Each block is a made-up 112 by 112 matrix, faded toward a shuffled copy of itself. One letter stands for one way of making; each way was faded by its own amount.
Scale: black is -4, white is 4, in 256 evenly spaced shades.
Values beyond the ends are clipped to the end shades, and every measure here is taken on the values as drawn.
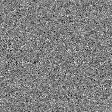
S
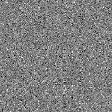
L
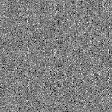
L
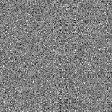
L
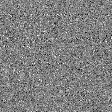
S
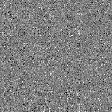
L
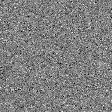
S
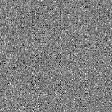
L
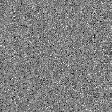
L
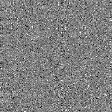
L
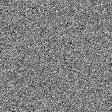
S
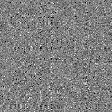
L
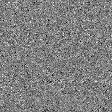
S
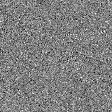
S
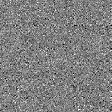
L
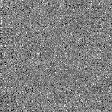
L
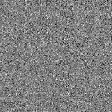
L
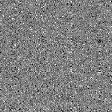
L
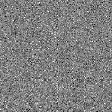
L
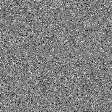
S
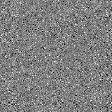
L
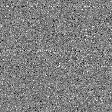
S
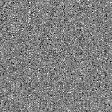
L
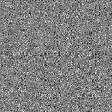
L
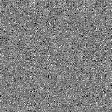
L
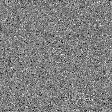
S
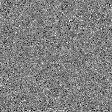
S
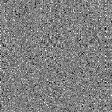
L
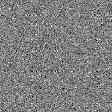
L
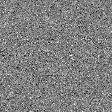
S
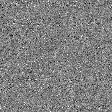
S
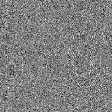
L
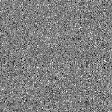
L
